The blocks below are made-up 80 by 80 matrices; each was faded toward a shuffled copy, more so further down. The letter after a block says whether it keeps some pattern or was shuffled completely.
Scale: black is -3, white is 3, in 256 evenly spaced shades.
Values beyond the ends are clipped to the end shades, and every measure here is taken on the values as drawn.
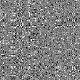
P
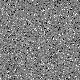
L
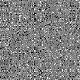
P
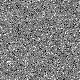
L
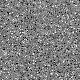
L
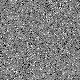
L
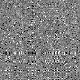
P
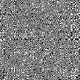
P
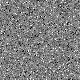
L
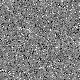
L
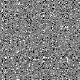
P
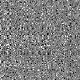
P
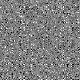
P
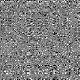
P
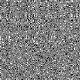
P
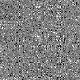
P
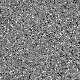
L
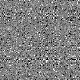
P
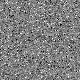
L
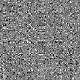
P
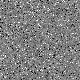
L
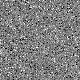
L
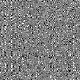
P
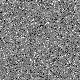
L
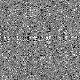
P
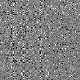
P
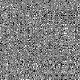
P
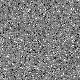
L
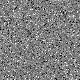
L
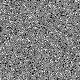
L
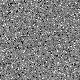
L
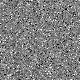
L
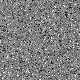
L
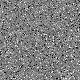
L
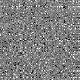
P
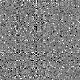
P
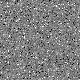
L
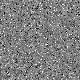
L
